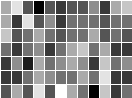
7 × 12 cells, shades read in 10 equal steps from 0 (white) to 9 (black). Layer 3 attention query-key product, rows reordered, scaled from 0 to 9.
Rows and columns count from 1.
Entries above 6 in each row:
3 2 0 4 3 4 2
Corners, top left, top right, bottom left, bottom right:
3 2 6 5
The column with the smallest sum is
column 10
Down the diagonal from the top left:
3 7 5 4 5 5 3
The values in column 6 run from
0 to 7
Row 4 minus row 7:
-1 4 -1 3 1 5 0 -3 -4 1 0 2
